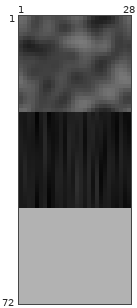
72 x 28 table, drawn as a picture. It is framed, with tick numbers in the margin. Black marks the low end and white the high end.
It is made of 3 by 1 panels. Panel 1,1: low, blotchy. Panel 2,1: very low, streaked downward, faint in contrast. Panel 3,1: high, flat.
